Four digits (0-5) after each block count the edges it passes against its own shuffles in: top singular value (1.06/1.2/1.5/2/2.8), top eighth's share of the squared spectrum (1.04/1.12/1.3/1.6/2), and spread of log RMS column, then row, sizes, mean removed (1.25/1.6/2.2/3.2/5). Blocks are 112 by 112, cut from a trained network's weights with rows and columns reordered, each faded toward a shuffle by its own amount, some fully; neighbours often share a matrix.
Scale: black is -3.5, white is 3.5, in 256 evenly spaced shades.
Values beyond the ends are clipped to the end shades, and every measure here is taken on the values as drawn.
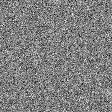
0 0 0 0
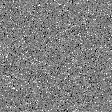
0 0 0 0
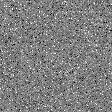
0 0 0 0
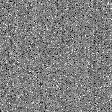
2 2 0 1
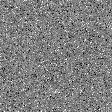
0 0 0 0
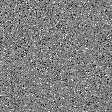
0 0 0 0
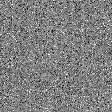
1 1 0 0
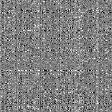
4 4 2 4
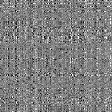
4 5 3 4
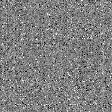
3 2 0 2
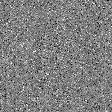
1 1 0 0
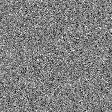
1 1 0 0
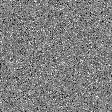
1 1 0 0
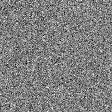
2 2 0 0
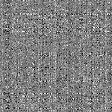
3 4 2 3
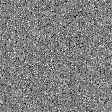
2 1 0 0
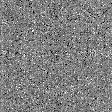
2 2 0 1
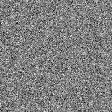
3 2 0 0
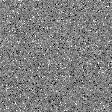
1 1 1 0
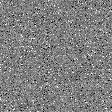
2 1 1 0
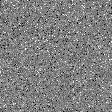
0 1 0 0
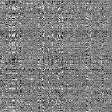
4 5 4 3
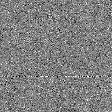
3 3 1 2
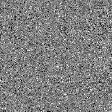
3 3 2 2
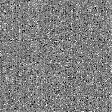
2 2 0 1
